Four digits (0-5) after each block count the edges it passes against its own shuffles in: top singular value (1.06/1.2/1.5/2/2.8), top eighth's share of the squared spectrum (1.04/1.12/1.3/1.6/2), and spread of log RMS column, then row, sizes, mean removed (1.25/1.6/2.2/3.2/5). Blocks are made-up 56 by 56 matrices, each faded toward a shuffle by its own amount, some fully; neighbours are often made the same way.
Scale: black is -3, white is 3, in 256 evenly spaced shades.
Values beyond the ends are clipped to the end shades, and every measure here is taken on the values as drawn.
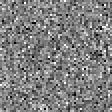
2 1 0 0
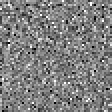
3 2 1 1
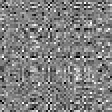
4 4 3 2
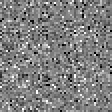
3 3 1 1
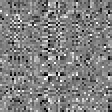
4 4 2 2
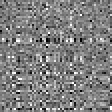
5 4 3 3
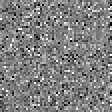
3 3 1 1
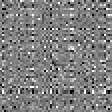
5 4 3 3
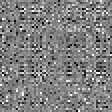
4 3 2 2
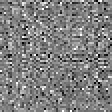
4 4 2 2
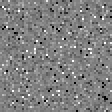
1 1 0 0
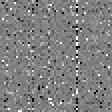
4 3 2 0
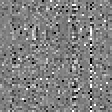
4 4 2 1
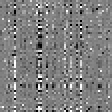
4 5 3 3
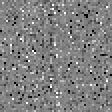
1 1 0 0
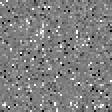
1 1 0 0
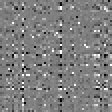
4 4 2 2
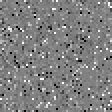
1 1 0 0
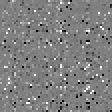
3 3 1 1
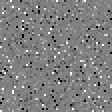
0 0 0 0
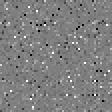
2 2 0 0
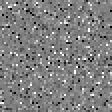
1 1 0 0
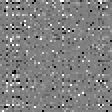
4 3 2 2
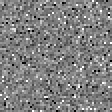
0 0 0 0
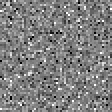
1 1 1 0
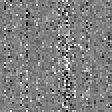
2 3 3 0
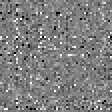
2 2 1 2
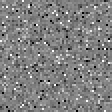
0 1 0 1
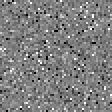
0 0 0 0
